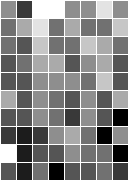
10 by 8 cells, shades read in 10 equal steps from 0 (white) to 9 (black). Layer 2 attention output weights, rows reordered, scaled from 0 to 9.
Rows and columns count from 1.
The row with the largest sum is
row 10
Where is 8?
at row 8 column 2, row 9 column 2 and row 10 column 2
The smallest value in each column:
0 3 0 0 3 2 1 2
